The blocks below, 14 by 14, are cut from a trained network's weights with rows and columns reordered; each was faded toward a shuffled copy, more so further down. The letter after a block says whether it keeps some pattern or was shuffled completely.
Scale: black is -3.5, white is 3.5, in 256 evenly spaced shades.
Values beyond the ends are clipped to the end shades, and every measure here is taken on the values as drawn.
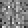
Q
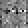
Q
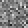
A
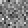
A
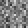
Q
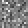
A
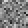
A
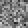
A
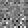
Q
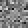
Q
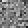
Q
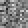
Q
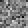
A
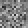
Q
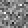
A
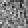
A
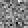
A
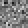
A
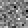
A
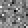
A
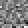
Q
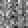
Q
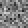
A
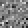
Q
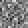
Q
